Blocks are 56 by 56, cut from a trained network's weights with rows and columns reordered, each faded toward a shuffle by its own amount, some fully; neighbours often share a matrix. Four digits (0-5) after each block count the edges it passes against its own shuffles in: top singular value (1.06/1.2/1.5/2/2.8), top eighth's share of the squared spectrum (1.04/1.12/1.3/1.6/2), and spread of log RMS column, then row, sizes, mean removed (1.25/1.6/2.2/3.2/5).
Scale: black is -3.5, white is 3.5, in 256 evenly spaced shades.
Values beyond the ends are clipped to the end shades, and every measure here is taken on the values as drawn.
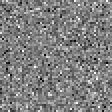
0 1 0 0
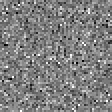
0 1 0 0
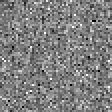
1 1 0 0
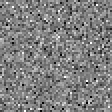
0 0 0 0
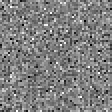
1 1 0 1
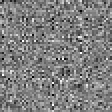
3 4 2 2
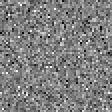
0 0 0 0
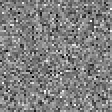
1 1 0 1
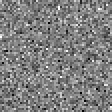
0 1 0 0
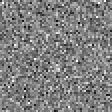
2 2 0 0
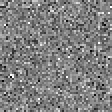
0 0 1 0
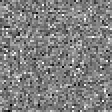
1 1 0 0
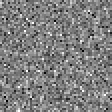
0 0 0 0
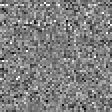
3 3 1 1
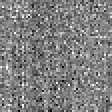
2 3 1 2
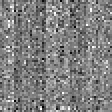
3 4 1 2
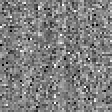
1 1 0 0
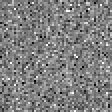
1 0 0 0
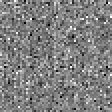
2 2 0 1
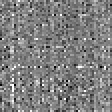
3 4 2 3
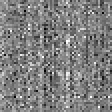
3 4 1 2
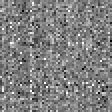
3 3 1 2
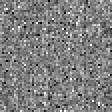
1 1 0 0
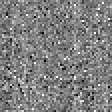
2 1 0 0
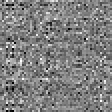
3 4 3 1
